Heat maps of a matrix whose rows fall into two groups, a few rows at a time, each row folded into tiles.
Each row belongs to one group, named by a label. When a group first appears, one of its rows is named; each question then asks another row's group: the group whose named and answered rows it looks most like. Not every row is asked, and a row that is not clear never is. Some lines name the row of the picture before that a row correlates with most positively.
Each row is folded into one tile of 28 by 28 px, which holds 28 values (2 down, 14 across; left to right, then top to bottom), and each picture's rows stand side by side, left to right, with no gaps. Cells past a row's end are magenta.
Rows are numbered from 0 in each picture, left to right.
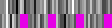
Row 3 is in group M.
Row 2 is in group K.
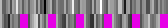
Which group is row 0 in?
K
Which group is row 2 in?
K
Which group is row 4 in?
K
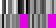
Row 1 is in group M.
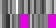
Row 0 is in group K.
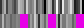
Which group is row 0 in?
M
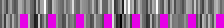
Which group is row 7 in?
M
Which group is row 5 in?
K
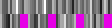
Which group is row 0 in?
K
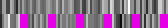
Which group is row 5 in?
M
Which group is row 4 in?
K
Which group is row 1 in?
M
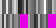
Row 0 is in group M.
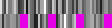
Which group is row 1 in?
K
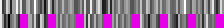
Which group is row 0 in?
K
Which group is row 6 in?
K
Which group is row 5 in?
K
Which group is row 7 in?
K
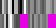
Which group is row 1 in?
M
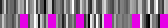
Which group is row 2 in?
K
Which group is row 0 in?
M
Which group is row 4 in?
M
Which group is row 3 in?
M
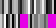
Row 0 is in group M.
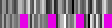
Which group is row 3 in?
M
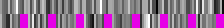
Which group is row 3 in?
K
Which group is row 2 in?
M
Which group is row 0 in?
K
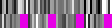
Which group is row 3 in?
M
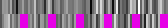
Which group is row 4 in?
M
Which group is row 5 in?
M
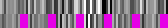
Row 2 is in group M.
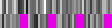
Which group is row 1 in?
K
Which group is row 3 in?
M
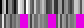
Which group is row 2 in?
M
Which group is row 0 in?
M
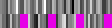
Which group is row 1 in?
K
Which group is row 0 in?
K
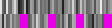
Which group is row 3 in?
K
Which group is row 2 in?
K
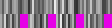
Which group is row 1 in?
M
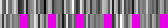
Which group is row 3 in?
M
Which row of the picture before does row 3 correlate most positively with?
1
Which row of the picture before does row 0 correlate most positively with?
3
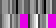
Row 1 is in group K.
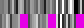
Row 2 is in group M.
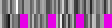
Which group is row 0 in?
K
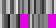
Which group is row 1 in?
M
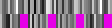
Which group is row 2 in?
M
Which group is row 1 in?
M
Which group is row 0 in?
K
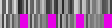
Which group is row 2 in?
M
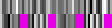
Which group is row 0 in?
K
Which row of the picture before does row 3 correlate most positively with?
2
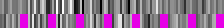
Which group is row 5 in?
K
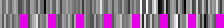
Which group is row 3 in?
K
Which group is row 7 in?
K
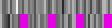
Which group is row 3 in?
M
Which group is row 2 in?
K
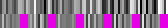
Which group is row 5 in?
M
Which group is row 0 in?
M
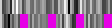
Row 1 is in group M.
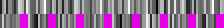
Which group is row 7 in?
K
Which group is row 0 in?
M
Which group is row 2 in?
M
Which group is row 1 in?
K
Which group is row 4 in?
K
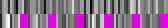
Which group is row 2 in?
K
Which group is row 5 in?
K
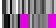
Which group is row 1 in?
M
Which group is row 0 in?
K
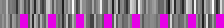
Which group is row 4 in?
M
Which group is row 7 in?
K
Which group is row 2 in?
K
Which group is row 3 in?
K
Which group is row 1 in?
M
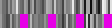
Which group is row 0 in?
K
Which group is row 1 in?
M
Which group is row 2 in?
K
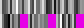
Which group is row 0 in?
K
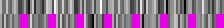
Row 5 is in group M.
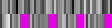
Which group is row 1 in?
M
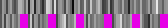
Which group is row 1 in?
M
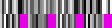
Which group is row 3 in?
M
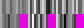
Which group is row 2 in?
K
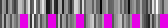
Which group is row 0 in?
M
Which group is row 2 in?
M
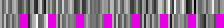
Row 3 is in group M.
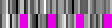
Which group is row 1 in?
K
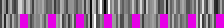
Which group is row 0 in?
M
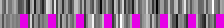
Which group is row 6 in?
K
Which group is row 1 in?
M
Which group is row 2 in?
M
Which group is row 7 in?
K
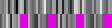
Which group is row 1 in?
K
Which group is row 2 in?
M
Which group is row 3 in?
K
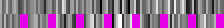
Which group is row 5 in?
K
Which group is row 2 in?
K
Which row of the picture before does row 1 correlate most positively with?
0
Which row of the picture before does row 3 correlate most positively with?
0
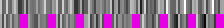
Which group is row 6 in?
K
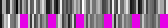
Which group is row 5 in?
M
